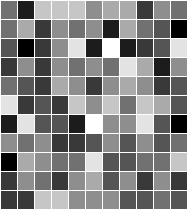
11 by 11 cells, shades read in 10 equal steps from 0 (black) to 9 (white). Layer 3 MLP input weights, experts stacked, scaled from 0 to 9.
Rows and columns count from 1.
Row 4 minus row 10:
0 0 -2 3 -1 -1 1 3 4 -4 3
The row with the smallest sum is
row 2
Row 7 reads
1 8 3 3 1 9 5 5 8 3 0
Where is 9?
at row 3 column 7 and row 7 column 6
